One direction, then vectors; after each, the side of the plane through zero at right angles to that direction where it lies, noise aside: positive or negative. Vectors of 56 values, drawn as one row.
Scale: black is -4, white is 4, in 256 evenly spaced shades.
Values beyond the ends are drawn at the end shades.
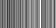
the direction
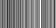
positive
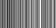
positive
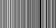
negative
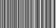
positive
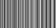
positive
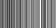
positive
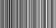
positive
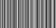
positive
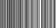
positive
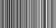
positive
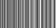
positive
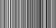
negative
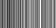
positive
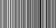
negative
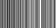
positive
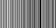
negative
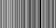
negative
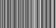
positive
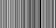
negative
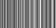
positive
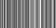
positive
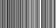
positive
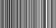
positive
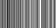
positive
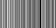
negative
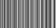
positive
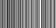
positive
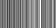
positive
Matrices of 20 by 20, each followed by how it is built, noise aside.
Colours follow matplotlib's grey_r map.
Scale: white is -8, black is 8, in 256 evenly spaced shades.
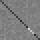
diagonal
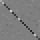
diagonal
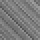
Toeplitz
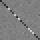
diagonal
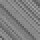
Toeplitz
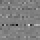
uneven rows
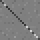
diagonal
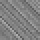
Toeplitz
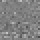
uneven rows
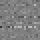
uneven rows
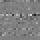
uneven rows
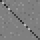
diagonal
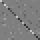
diagonal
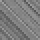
Toeplitz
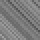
Toeplitz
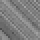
Toeplitz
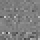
uneven rows
